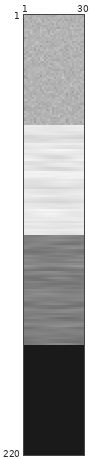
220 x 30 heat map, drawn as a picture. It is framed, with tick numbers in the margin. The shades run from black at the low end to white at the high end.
It is made of 4 by 1 panels. Panel 1,1: high, fine-grained, faint in contrast. Panel 2,1: very high, streaked across, faint in contrast. Panel 3,1: middling, streaked across, faint in contrast. Panel 4,1: very low, flat.
